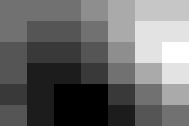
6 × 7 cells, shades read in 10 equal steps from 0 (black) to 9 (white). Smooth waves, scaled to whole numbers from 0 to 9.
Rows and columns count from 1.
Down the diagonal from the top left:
4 3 2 2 2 3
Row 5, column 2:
1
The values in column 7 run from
4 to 9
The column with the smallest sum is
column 3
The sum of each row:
37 36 32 25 15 12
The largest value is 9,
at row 3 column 7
